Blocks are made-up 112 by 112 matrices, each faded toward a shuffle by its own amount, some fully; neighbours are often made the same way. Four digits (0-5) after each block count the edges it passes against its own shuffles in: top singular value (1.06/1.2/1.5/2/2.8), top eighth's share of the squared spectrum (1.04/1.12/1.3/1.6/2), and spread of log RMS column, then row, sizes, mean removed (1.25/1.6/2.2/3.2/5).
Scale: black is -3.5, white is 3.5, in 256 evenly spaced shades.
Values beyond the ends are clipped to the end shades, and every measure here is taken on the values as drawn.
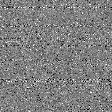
2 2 0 3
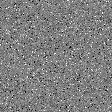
0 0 0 0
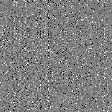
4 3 2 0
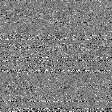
2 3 0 4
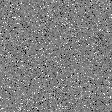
0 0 0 0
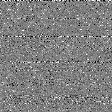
2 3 0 3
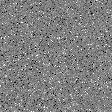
0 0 0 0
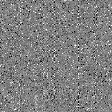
4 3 2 1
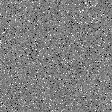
2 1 0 0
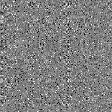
4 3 2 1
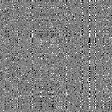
5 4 3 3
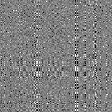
5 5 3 3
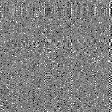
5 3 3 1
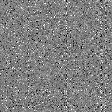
4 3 2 1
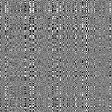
5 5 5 4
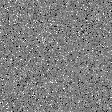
2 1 0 0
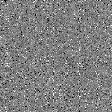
4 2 2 1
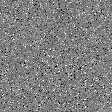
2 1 0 0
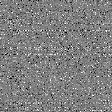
4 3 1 2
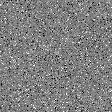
2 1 0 0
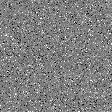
2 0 0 0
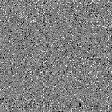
4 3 2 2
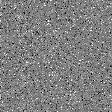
0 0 1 0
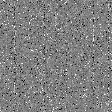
1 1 2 0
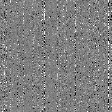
3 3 4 0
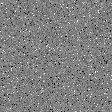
0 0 0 0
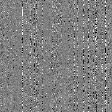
3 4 4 0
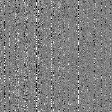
3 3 4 0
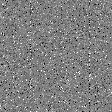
2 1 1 0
